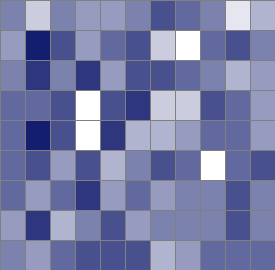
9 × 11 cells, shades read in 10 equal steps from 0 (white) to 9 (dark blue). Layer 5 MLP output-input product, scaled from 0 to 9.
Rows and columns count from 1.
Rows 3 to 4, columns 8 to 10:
6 5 3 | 2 7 6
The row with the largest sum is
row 3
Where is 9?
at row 2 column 2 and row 5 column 2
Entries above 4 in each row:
6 7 8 7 6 8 8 8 8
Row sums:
47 57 62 55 56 58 60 58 61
